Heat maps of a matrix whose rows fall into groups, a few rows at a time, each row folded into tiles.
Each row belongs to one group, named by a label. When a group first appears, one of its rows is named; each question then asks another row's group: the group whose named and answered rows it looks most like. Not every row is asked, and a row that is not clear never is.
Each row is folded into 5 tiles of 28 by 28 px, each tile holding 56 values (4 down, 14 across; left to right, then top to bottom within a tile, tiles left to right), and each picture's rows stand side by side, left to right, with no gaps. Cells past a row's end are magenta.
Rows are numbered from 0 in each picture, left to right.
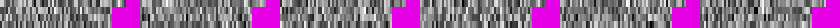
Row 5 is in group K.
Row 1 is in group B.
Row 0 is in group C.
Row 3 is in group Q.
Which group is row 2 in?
B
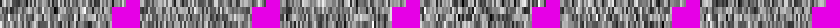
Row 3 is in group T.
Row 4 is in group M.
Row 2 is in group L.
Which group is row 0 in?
B
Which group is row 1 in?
C
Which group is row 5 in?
B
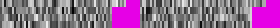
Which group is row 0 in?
M
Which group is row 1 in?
L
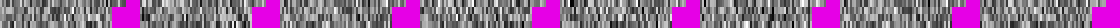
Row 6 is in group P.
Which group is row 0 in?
Q
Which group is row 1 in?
B
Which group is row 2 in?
P
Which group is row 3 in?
M
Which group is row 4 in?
M
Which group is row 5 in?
T
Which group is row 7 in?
M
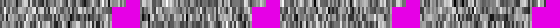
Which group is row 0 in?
T
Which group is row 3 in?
T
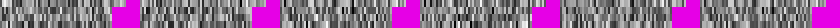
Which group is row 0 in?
B
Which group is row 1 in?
L
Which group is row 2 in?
M
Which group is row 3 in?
T
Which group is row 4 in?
K
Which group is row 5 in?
M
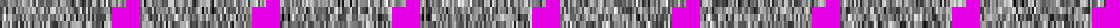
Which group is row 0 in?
K
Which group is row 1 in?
M
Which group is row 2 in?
L
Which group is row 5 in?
B
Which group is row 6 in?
L
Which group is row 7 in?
T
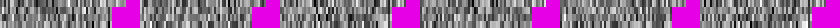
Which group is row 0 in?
T
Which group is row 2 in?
T
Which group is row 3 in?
K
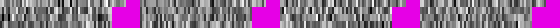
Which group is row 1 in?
K
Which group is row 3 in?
C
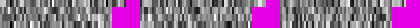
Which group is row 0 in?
C
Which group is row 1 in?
B
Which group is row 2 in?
K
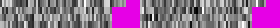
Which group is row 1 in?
Q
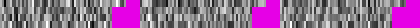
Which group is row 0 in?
Q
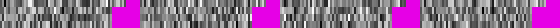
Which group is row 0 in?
T
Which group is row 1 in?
M
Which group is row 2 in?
Q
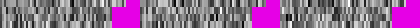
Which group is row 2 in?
Q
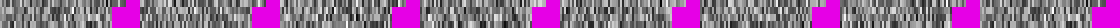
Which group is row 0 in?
Q
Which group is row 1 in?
C
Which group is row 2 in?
P
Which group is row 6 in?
K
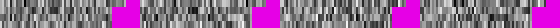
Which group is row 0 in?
P
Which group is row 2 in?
P
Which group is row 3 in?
T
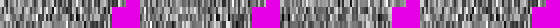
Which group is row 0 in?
P
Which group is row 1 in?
P
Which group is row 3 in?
P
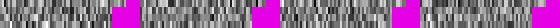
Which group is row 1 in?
K
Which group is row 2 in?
C
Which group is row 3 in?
B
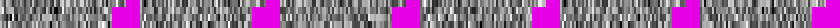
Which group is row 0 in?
Q
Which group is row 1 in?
Q
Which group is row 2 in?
C
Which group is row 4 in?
Q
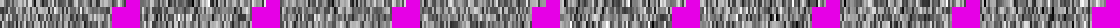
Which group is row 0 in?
C
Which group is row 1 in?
K
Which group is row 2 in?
K
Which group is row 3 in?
M
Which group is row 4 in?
P
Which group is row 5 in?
P
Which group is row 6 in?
T
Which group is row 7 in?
T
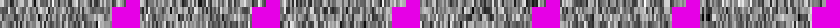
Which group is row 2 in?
L
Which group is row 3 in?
P
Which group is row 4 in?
B
